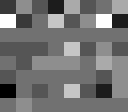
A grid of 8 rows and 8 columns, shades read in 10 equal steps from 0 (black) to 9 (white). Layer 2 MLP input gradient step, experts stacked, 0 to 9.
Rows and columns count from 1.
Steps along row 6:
up same same same same down up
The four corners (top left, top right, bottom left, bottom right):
2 6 4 4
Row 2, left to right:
9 2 4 7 3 5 9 1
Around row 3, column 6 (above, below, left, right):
5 3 4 4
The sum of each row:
30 40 32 31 37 31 27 33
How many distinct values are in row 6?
3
